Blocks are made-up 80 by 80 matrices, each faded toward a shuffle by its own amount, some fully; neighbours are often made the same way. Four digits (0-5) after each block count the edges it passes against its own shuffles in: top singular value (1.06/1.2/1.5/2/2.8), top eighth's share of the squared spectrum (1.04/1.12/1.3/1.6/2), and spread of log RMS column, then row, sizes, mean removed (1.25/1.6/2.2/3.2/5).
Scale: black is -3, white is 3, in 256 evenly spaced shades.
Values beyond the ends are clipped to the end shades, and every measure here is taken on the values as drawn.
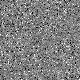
0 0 0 0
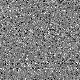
1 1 0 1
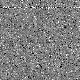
2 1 0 1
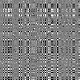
5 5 4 4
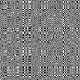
5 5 4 4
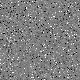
2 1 0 0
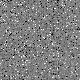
2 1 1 0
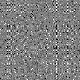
5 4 2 2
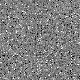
3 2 1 0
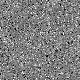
2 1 0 0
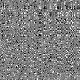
4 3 2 2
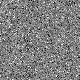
0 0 0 0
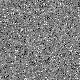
0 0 0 0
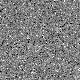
0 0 0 0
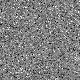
0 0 0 0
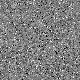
0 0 0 0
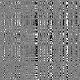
5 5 4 3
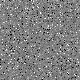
2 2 1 0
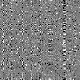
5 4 3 2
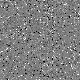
3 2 1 0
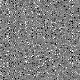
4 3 2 1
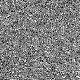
3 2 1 1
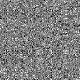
4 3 2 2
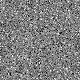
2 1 0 0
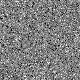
1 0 0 0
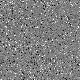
1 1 0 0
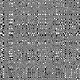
5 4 3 3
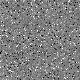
2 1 0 1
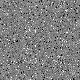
2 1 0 0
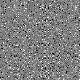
4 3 2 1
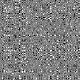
4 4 3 3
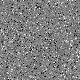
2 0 0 0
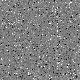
2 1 0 0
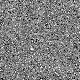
1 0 0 0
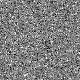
2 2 0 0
